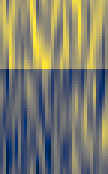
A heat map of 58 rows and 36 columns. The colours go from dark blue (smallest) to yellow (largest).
A horizontal seam about 40% of the way down splits the table, and the top part is higher. The ninth with the lowest average is the bottom left. The grain runs up and down.
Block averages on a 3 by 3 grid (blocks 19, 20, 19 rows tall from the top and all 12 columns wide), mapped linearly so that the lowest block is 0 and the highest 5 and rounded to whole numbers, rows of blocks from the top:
555
222
013
